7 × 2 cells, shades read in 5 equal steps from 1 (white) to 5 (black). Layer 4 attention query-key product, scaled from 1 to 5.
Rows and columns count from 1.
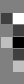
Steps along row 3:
up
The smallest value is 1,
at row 2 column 2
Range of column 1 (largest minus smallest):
2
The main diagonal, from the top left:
3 1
